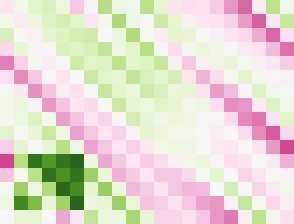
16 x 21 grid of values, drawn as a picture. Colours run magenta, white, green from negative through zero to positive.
Mirror symmetry: none. Calmest part: centre. Roughest part: bottom left. Ninth with the highest average: bottom left. Odd patch: higher, in the bottom left.
